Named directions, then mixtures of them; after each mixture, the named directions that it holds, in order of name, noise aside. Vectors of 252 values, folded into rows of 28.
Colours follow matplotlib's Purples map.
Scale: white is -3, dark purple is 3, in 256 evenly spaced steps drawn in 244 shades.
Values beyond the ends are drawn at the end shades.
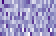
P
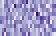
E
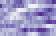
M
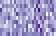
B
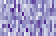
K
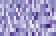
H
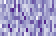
K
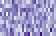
P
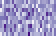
B, E, P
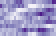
M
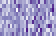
B, H, K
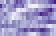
M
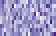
E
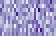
B, E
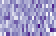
B, E, P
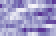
M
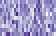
B, K, P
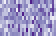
B, H, K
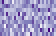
B, H, P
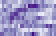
M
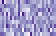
K, P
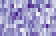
E, M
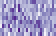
K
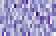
E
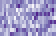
H, M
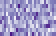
H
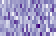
B, E, P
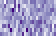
K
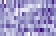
K, M, P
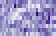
E, M
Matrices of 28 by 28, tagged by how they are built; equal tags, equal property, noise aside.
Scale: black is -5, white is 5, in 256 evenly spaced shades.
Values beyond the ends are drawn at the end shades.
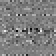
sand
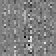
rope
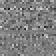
sand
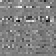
sand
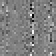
rope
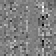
rope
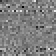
sand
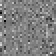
rope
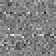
sand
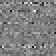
sand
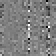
rope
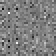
rope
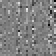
rope
